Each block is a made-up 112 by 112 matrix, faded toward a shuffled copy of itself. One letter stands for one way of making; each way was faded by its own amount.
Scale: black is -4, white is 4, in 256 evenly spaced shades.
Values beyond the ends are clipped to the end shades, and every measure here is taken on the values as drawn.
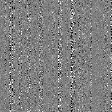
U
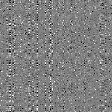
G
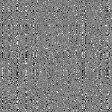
G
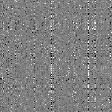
G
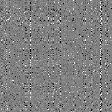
G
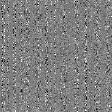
U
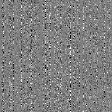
U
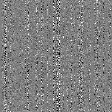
U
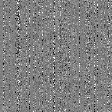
U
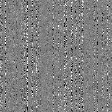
U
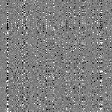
G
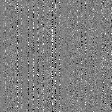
U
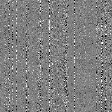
U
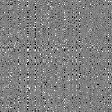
G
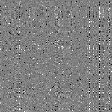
G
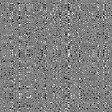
G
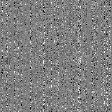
U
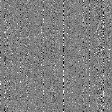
U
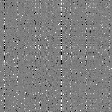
G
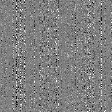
U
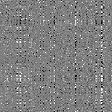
G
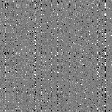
G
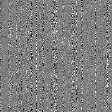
U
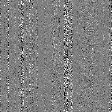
U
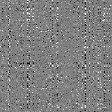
G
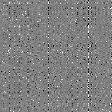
G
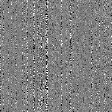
U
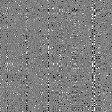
G
